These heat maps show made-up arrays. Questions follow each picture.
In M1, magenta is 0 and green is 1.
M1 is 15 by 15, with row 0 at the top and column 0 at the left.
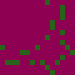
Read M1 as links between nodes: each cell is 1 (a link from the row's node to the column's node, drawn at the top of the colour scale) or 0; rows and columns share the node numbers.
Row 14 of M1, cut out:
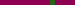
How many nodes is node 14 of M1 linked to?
1
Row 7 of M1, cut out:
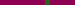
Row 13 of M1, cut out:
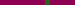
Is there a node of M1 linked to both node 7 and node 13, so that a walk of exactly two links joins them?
yes
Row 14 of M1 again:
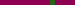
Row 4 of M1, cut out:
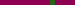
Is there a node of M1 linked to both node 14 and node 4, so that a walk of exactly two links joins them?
yes
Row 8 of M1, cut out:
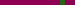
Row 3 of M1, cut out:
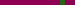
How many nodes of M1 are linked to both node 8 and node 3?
1
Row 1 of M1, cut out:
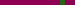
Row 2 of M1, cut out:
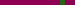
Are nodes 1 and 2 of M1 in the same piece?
yes
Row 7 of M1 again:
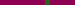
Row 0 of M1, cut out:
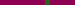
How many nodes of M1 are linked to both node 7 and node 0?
1
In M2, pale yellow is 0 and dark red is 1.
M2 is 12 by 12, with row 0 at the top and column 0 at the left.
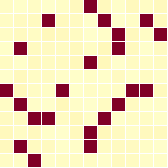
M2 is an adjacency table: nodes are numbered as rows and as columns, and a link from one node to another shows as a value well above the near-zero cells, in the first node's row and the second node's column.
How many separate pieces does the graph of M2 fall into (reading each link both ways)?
2
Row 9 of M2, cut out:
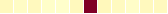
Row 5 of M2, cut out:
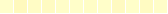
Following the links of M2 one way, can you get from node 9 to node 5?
no
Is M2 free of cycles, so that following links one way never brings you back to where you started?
no
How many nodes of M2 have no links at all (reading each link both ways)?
1
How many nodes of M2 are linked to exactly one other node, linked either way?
4
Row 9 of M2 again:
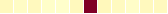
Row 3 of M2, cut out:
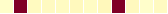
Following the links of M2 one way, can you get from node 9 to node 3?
yes
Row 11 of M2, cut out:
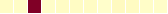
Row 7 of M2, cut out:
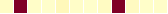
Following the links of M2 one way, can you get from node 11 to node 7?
yes
